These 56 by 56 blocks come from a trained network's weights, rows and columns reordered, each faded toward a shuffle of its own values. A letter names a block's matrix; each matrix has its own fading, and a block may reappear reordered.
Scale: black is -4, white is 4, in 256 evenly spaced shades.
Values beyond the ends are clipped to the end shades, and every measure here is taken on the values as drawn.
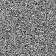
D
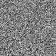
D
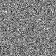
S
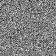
D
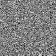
S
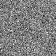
D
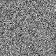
D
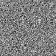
S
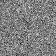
D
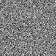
S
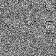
S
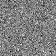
D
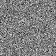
D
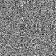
S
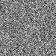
D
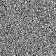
D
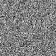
S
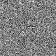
D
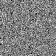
D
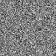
S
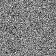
D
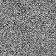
S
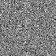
S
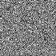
S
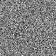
D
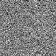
S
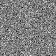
D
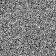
D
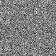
S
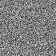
D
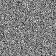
D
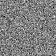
D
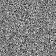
D
